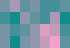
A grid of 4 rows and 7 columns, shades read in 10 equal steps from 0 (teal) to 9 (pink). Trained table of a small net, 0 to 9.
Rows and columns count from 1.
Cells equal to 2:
6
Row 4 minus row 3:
0 -2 1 0 -1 2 1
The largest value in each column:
4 6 5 5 8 9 3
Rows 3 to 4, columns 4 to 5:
5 8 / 5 7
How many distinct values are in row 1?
4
